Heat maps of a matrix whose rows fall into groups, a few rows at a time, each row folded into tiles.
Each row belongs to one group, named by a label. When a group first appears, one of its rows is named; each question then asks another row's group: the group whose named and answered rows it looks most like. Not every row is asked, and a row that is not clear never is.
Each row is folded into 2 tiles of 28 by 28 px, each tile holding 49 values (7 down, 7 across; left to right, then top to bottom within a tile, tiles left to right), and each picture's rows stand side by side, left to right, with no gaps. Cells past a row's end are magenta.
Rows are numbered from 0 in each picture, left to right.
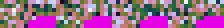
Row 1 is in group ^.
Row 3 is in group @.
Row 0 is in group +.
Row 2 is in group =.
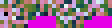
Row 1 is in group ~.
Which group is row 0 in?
=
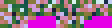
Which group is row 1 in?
@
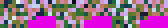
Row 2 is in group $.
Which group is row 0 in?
^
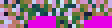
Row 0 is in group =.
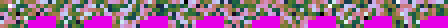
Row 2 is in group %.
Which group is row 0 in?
@
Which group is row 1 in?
^
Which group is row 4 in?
~
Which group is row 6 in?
~
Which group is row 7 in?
+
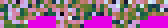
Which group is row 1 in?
=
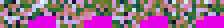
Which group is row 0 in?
~
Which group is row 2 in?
~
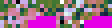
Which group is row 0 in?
%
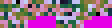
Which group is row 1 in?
~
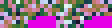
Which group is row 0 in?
@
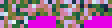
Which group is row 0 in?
@
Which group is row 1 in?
+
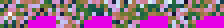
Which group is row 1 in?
=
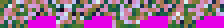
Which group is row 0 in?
^
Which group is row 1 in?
@
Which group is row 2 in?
%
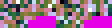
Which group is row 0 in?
@
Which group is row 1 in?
^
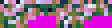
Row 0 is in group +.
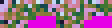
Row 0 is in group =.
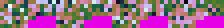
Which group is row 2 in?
^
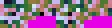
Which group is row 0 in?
~
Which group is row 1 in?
~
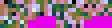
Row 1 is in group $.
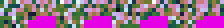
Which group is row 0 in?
$
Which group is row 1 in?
$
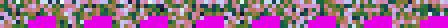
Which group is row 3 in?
+
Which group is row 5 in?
^
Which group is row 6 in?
$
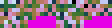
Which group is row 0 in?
$
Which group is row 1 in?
$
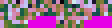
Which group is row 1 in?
^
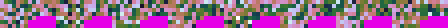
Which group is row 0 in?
~
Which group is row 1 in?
^
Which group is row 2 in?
%
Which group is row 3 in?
=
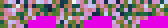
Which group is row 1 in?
^
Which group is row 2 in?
@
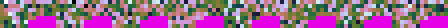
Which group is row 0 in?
+
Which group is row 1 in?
$
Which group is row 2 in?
@
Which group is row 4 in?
$
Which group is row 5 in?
=
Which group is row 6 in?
^
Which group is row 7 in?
+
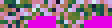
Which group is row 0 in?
~
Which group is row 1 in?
=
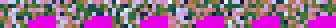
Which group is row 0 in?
$
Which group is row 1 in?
=
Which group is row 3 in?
%
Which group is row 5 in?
+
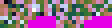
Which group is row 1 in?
@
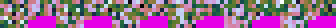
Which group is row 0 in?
^
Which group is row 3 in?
+
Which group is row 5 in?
%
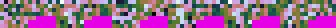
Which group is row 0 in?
@
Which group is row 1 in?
+
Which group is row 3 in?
+
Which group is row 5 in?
^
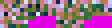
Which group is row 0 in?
=
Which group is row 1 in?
=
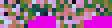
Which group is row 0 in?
=
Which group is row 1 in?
%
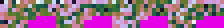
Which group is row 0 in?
=
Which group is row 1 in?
+
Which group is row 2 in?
%
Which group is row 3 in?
=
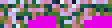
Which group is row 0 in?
$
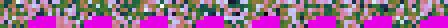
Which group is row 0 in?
^
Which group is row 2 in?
@
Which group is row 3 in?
=
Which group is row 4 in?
~
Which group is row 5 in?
+
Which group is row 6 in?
+
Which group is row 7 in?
^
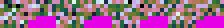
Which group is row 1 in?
@
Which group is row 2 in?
$
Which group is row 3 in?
^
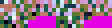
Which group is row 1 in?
$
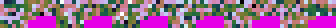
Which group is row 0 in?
~
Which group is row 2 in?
^
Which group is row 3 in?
$
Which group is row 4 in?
$
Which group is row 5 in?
=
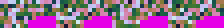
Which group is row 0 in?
$
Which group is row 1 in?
~
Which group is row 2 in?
%
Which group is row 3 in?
~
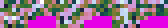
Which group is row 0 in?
~
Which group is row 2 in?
+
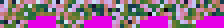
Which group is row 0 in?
=
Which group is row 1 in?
=
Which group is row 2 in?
@
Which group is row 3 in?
%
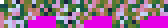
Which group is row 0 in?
%
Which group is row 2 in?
^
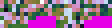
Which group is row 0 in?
@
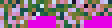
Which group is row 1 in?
$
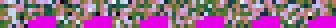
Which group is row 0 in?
+
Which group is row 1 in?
^
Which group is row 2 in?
$
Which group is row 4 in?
^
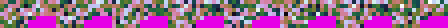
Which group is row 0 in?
~
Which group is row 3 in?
+
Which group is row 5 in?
=
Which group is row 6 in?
+
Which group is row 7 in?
@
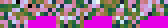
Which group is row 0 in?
$
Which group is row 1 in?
~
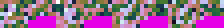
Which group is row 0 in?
@
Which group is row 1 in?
%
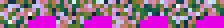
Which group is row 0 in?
~
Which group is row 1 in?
@
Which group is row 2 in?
=
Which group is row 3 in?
~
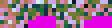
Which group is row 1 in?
$
